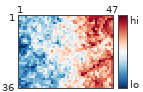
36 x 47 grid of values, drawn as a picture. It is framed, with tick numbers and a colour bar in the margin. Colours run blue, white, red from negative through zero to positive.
Odd rows or columns: none. Slope: up to the right. Stripes: none. Ninth with the highest average: top right. Average level on the scale: 50%.
